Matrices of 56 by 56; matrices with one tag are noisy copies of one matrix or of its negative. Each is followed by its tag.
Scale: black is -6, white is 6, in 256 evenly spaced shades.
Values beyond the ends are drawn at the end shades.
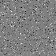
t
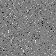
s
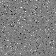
t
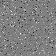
t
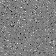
t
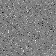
s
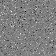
t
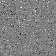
t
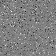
t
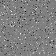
t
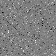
s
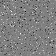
t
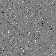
s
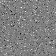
t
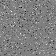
t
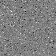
t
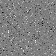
s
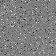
t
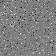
t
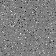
t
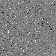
s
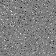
t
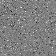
t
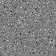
t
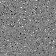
t
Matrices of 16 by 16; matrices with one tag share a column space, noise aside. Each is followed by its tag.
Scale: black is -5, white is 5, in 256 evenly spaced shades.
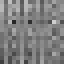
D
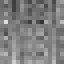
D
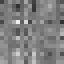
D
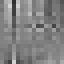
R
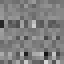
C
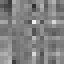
D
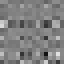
C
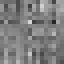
D
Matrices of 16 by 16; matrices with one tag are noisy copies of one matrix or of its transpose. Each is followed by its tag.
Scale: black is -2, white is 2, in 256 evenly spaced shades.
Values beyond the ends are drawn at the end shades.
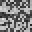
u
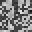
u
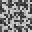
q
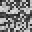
u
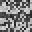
u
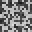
q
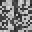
u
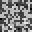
q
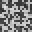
q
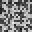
q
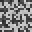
q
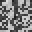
u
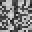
u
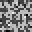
q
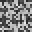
q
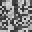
u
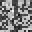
u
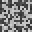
q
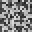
q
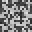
q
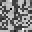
u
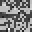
u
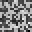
q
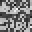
u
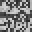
u
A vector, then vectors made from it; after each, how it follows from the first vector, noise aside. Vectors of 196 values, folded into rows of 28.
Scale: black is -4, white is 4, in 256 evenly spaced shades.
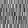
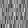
sign-scrambled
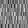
negated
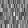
sign-scrambled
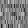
sign-scrambled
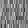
sign-scrambled
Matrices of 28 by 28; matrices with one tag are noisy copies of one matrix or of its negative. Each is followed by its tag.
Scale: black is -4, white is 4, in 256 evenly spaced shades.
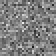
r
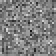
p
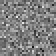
r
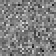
r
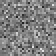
r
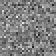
r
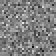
r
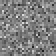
r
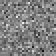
r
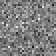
r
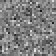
p
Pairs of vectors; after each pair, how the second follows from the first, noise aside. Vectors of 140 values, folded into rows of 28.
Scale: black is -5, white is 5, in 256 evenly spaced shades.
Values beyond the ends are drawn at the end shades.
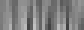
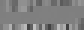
partly zeroed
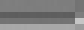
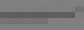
partly zeroed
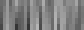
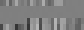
partly zeroed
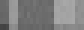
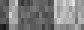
scaled up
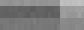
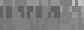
partly zeroed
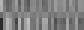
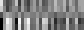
scaled up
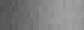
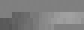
partly zeroed
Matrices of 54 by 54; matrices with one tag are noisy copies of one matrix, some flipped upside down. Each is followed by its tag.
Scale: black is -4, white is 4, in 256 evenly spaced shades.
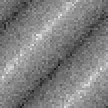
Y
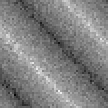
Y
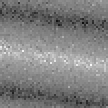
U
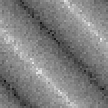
Y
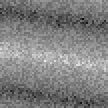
U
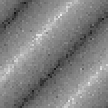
Y
